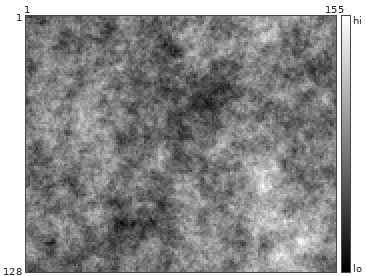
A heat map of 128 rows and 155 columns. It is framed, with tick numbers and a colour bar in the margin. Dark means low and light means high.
Mirror symmetry: none. Odd rows or columns: none. Histogram: bell-shaped.
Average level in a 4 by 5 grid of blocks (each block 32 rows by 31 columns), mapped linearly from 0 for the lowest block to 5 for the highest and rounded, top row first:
22232 / 32022 / 22243 / 21245
